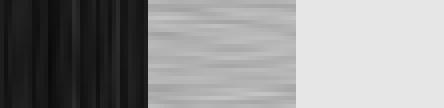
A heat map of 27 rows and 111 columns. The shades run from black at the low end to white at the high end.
It is made of 1 by 3 panels. Panel 1,1: very low, streaked downward, faint in contrast. Panel 1,2: high, streaked across, faint in contrast. Panel 1,3: very high, flat.
